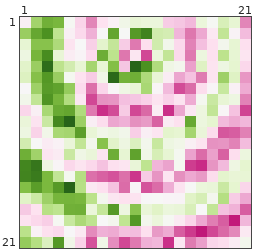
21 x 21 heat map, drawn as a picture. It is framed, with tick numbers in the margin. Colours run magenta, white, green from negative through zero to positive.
Concentric rings centre on the top middle. An odd patch, rougher than its surroundings, sits in the top middle. A vertical seam about 30% of the way across splits the table, and the left part is higher. Values change most from cell to cell in the top middle. On average the colour sits 50% of the way up the scale.
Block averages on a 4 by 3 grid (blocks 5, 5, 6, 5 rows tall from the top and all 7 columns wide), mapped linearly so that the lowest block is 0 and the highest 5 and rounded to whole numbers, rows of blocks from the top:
541
511
521
420
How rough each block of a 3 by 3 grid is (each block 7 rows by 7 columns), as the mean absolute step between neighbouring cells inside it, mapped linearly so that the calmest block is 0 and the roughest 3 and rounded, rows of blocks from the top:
030 / 110 / 110
